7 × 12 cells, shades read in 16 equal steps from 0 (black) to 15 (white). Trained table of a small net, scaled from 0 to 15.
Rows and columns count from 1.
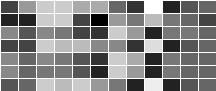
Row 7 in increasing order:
2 2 5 5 6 6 7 9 11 12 12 14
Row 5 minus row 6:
0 0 1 0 0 1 0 1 0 0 0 0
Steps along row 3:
down up down down down up down down up same down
